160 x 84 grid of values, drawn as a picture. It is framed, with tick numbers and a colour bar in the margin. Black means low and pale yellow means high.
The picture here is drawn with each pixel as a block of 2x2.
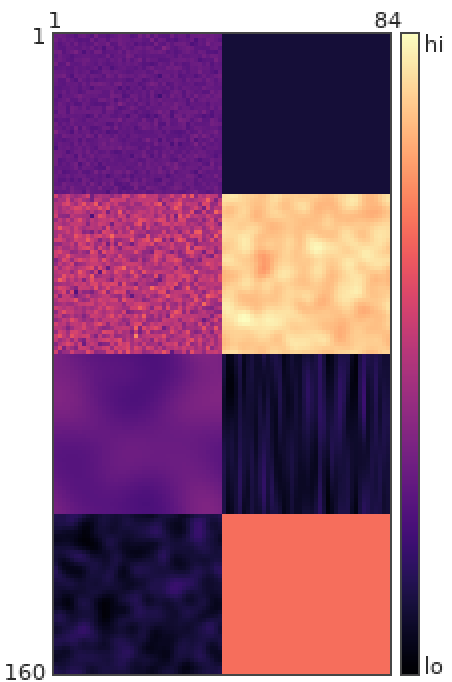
The table splits into 4 rows of 2 panels. Panel 1,1: low, fine-grained, faint in contrast. Panel 1,2: very low, flat. Panel 2,1: middling, fine-grained. Panel 2,2: very high, blotchy, faint in contrast. Panel 3,1: low, smooth, faint in contrast. Panel 3,2: very low, streaked downward, faint in contrast. Panel 4,1: very low, blotchy, faint in contrast. Panel 4,2: high, flat.
